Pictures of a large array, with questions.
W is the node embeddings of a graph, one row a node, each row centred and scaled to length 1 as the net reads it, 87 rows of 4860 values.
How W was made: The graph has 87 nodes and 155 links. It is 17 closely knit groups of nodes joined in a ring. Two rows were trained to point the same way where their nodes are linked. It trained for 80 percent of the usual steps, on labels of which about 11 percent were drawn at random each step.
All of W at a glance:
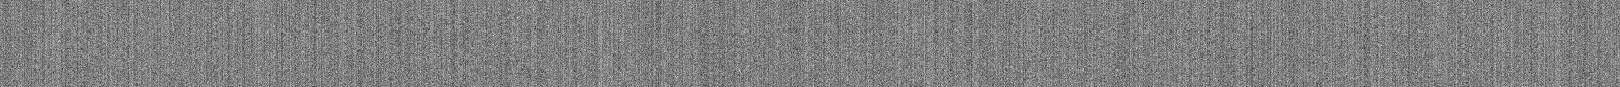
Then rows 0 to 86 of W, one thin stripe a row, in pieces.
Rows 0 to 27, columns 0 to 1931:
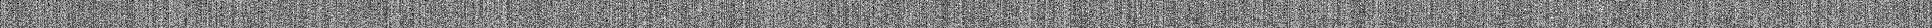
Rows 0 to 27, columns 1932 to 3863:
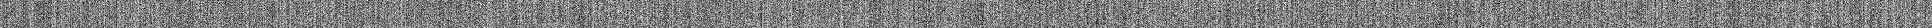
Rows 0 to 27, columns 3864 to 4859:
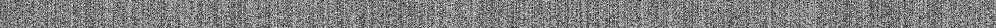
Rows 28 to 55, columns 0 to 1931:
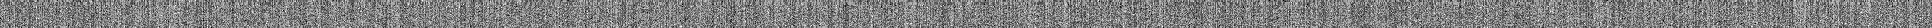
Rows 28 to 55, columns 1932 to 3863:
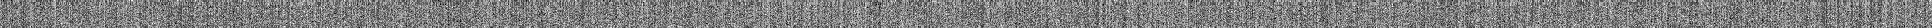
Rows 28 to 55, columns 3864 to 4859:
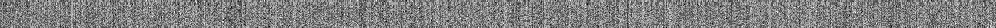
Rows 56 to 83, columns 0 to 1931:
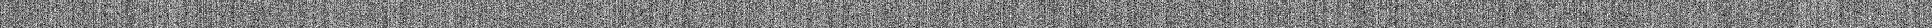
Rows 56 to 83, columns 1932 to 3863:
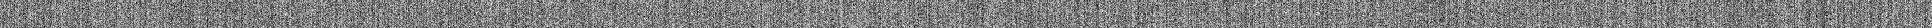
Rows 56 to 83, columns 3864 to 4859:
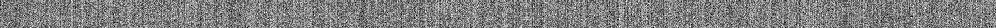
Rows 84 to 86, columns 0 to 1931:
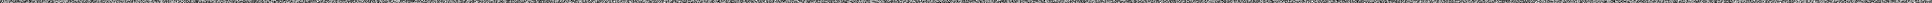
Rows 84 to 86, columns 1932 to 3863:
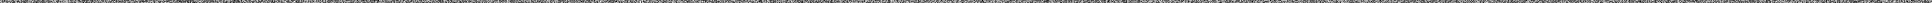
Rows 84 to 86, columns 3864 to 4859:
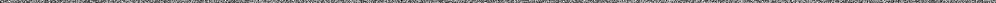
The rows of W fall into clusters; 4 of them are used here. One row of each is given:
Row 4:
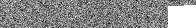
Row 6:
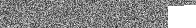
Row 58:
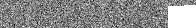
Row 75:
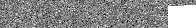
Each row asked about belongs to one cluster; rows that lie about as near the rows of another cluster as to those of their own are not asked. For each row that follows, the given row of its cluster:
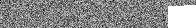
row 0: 58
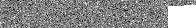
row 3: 6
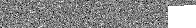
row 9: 6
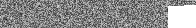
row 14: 6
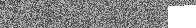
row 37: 75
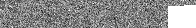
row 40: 75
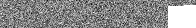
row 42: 4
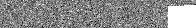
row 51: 6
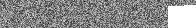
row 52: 75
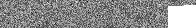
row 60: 4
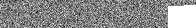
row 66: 58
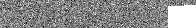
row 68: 75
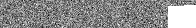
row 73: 6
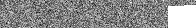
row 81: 75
